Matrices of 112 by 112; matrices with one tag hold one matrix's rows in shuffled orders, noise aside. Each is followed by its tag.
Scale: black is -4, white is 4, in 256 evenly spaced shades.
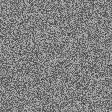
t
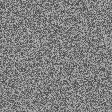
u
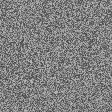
t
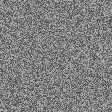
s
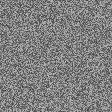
t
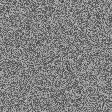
s
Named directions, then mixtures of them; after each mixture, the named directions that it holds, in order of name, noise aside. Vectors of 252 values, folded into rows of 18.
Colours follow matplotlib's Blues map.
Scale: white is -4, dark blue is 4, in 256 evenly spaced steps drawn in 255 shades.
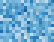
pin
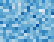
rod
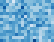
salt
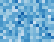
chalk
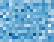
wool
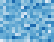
pin, salt, wool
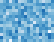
chalk, pin, wool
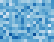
wool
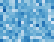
chalk, salt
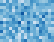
chalk, pin, rod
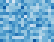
salt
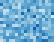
rod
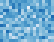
rod, wool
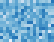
chalk, pin, wool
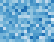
chalk, pin, wool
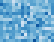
pin, rod, salt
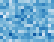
chalk, wool
